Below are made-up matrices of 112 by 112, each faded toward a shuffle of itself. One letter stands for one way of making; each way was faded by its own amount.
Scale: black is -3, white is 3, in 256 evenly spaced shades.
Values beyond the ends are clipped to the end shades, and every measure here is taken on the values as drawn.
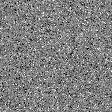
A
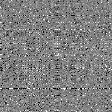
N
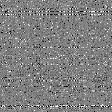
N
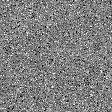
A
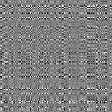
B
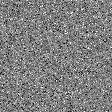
A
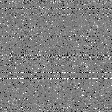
N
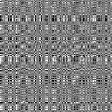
B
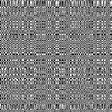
B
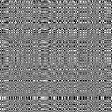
B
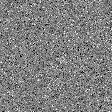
A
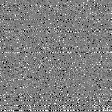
N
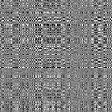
B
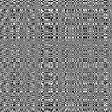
B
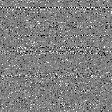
N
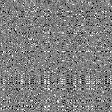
N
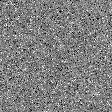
A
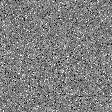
A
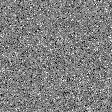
A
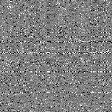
N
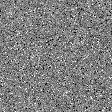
A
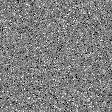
A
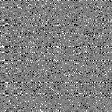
N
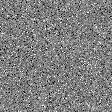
A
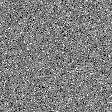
A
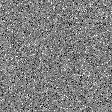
A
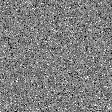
A
